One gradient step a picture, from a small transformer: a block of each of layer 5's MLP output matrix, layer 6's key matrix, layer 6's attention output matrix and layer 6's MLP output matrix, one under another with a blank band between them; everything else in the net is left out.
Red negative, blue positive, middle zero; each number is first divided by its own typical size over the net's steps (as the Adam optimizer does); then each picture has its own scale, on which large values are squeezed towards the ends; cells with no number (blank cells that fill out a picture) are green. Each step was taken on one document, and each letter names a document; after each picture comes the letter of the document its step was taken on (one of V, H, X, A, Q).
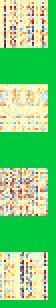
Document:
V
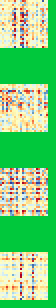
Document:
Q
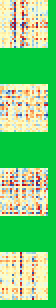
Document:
Q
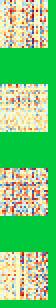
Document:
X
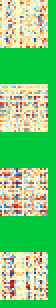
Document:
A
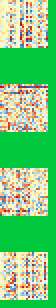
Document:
A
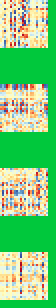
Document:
Q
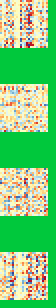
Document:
A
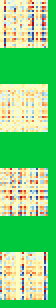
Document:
V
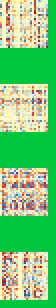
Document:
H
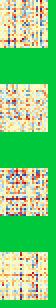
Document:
Q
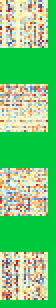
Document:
H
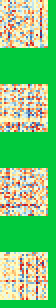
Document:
X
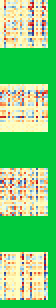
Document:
V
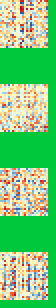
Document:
A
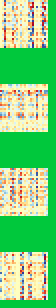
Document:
V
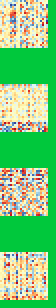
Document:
X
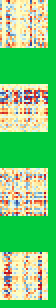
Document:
H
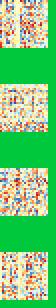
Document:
A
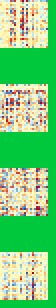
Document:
Q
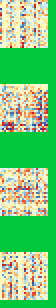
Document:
H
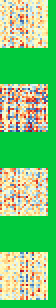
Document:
X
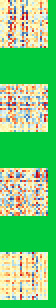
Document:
Q
